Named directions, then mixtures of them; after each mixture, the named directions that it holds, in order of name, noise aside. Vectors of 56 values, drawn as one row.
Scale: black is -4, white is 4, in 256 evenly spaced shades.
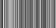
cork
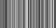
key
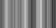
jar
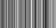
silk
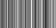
silk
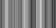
jar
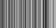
silk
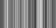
jar, silk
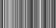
cork, jar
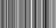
silk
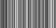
key, silk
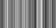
jar, silk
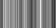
cork, jar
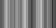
jar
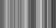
jar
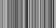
key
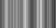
jar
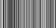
cork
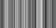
jar, silk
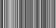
cork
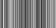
cork, jar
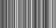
key, silk
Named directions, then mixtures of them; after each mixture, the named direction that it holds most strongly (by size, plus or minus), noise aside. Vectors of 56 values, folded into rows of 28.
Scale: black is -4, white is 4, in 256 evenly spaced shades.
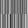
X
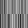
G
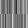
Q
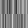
Q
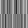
Q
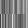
Q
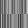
G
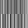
X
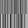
X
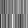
G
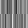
Q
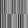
G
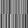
X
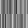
Q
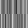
Q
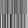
X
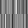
Q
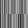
G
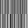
X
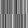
Q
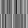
Q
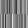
Q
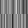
Q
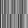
X
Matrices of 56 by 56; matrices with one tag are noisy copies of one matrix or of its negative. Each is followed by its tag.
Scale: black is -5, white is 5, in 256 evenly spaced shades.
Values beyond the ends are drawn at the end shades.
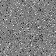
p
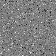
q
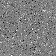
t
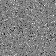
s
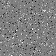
t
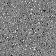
t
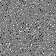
p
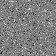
q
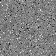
p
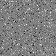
q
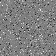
p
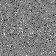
s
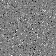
t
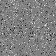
s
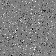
t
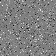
p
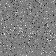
s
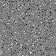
q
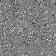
s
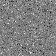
q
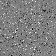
t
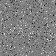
s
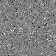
s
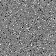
p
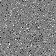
p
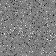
s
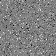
p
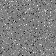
q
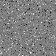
q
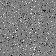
t
